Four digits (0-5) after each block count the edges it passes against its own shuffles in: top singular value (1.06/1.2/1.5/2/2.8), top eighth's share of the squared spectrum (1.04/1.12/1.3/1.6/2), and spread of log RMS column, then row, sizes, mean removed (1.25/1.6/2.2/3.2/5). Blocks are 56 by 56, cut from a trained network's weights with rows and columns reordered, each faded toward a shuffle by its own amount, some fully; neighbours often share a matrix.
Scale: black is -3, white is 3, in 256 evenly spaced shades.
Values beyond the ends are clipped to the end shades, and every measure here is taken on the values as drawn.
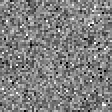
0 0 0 0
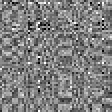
4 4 2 2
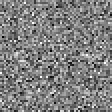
3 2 0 1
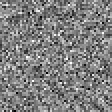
1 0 0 0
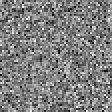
0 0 0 0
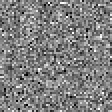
0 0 0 0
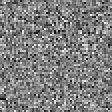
3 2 0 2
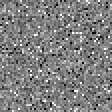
1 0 0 0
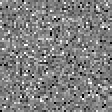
2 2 0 0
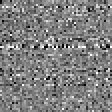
3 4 0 3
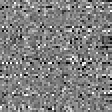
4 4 1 3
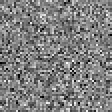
3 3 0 1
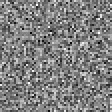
1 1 0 0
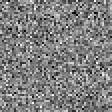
2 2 0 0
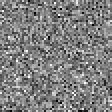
2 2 0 0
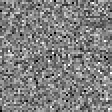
1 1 0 1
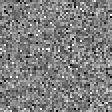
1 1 0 0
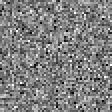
0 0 0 0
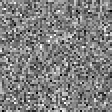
2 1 0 1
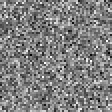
0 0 0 0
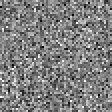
1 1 0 0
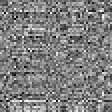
4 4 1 3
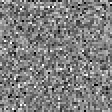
2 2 0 1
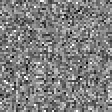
2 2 0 0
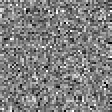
3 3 0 0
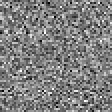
3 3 0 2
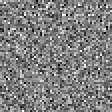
3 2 0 1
